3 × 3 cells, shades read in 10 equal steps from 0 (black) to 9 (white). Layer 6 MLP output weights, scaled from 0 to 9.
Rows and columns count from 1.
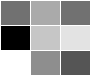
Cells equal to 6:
1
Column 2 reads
6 7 5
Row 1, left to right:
4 6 4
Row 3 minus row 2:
9 -2 -5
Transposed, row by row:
4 0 9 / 6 7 5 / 4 8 3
